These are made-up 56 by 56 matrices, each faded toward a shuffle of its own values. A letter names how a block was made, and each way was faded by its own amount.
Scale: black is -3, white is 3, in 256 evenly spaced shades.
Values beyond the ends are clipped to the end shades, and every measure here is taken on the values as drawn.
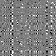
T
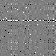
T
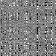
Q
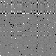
T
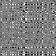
T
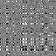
T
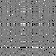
T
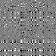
T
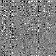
Q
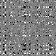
Q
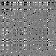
T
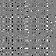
T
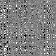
Q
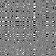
T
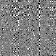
Q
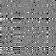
T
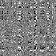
Q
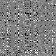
Q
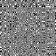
Q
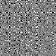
Q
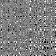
Q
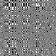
T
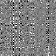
Q
